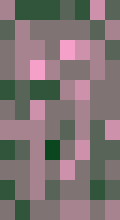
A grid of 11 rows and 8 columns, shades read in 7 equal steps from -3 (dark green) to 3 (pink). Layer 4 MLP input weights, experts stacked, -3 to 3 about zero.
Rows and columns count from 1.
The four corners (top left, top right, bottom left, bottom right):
1 -1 0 1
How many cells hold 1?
21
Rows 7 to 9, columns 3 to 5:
1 0 -1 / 1 -3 0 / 1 0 2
